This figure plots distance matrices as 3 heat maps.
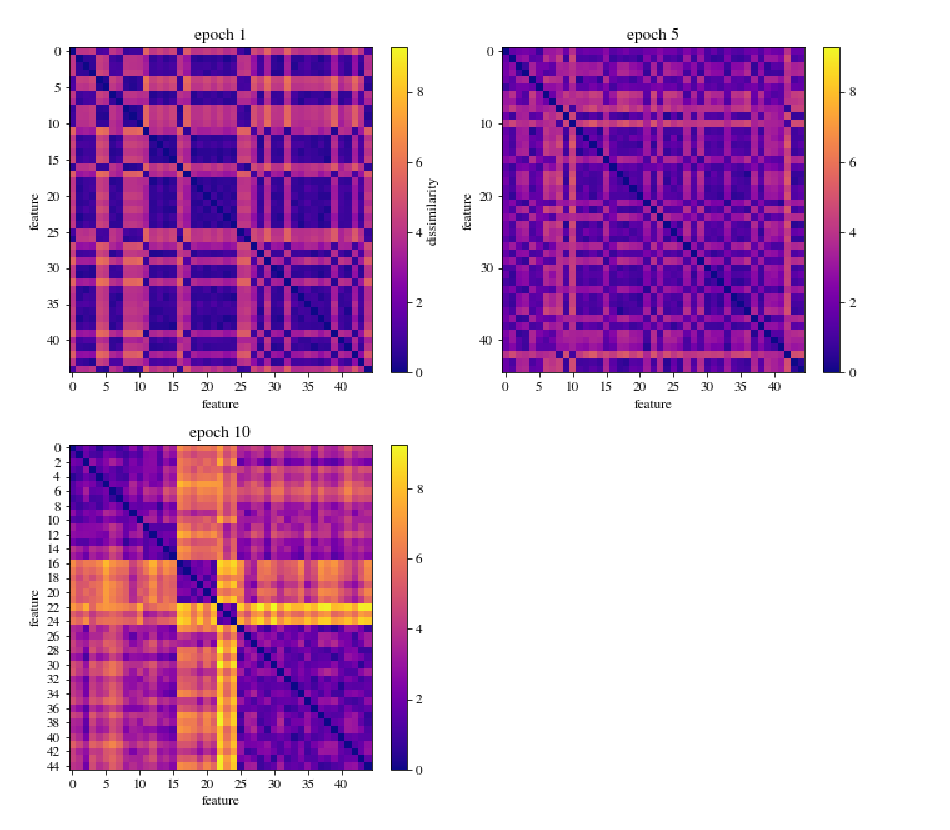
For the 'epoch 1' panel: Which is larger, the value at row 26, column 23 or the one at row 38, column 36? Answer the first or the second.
the first
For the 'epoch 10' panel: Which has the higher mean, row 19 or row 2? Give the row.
19
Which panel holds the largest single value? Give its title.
epoch 10
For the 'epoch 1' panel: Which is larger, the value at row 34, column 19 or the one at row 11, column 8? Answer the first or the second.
the second
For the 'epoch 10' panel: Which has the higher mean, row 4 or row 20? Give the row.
20
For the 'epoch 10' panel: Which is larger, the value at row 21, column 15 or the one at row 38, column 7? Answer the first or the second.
the first
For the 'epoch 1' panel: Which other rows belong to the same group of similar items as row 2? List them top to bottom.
1, 3, 6, 7, 12, 13, 14, 15, 18, 19, 20, 21, 22, 23, 24, 28, 30, 31, 33, 34, 35, 36, 37, 38, 40, 41, 43
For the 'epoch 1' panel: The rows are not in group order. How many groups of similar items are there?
3
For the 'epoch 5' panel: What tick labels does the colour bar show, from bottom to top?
0, 2, 4, 6, 8
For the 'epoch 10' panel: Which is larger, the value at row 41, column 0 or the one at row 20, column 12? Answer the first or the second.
the second
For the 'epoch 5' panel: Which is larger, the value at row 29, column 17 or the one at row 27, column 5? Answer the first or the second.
the first
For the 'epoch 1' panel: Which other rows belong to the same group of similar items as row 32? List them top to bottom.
11, 17, 27, 29, 39, 42
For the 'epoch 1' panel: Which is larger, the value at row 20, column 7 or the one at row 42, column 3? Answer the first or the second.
the second
